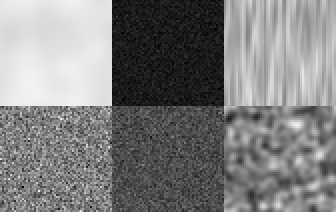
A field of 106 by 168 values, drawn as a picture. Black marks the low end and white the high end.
It is made of 2 by 3 panels. Panel 1,1: very high, smooth, faint in contrast. Panel 1,2: very low, fine-grained, faint in contrast. Panel 1,3: high, streaked downward. Panel 2,1: middling, fine-grained, strong in contrast. Panel 2,2: low, fine-grained. Panel 2,3: middling, blotchy, strong in contrast.
